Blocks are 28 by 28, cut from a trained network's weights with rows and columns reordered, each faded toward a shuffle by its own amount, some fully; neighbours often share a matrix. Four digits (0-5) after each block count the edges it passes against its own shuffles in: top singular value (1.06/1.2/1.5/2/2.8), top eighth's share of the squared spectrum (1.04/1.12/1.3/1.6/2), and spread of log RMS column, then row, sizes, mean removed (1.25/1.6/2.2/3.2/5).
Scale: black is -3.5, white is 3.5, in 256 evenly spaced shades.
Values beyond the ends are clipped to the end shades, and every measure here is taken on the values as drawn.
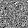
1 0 0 0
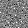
0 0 0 0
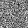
1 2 0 1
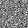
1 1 0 0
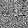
2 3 0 1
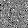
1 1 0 0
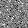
0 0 0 0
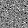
0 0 0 0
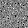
0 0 0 0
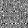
2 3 1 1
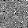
2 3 1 1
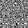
2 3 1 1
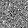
0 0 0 0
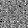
2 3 1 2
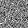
1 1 1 0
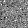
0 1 0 0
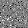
2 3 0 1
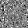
2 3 1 0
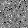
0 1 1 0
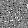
0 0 1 0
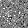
0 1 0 0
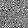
2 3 1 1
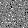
1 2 0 0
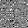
3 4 1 2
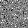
2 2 1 0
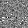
2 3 0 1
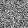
2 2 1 0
